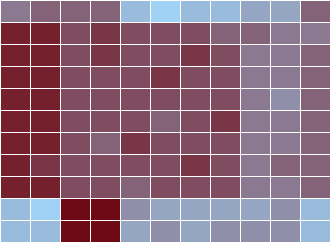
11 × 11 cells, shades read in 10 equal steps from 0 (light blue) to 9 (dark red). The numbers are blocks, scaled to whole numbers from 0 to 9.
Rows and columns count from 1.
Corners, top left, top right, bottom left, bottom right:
4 5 1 1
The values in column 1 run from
1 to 8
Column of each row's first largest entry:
2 1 1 1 1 1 1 1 1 3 3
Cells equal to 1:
8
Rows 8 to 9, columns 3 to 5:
6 6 6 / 6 6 5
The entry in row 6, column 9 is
4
